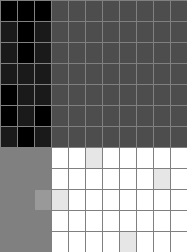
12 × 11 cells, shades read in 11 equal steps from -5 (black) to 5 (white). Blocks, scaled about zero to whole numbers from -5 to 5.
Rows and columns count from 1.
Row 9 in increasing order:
0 0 0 4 5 5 5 5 5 5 5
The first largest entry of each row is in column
4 4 4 4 4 4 4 4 4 5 4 4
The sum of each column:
-31 -32 -29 10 11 10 11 10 11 10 11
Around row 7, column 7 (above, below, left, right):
-2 5 -2 -2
